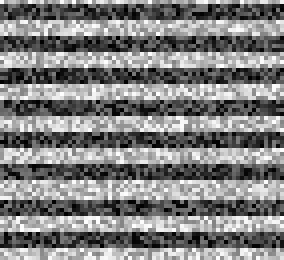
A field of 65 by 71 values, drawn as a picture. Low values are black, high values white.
Stripes: horizontal, repeating 8 times. Histogram: flat. Average level on the scale: 50%.
